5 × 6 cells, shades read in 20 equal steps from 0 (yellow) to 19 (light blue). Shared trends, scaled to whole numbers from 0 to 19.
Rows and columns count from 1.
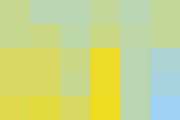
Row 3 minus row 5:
2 3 3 1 0 -3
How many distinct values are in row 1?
3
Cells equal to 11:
3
